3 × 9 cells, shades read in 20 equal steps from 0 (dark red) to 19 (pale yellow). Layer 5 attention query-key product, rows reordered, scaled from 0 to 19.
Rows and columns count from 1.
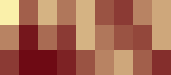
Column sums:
33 8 22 15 34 25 23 22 29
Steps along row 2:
down up down up down down down up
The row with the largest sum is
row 1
